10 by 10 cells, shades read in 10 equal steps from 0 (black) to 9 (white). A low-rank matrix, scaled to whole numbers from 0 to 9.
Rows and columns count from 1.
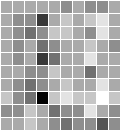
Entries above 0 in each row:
10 10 10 10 10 10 10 9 10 10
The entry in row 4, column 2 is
5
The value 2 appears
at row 2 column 4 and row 5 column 4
